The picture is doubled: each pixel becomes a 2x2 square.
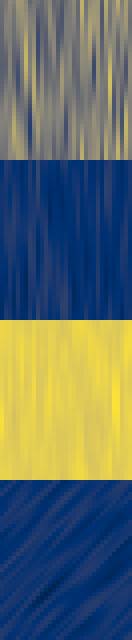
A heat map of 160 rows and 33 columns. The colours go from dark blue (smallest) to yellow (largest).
It is made of 4 by 1 panels. Panel 1,1: middling, streaked downward, strong in contrast. Panel 2,1: very low, streaked downward, faint in contrast. Panel 3,1: very high, streaked downward, faint in contrast. Panel 4,1: very low, slanting up to the right, faint in contrast.
